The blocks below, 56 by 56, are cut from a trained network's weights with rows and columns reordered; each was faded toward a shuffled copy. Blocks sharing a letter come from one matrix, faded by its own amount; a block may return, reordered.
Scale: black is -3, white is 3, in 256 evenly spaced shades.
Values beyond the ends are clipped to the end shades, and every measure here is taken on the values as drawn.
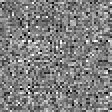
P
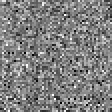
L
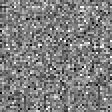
L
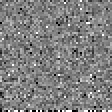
P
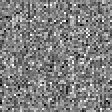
L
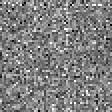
L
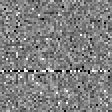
P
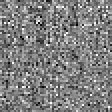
L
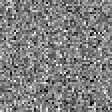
P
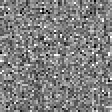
L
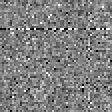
P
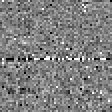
P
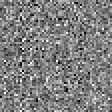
P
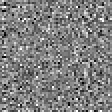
P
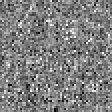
L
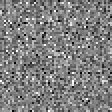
L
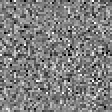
P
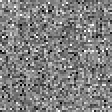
L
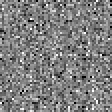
L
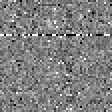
P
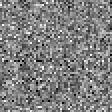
L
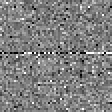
P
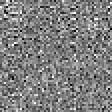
P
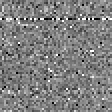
P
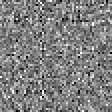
P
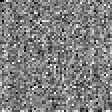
L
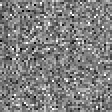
L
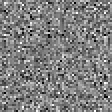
P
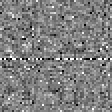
P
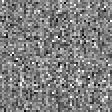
L
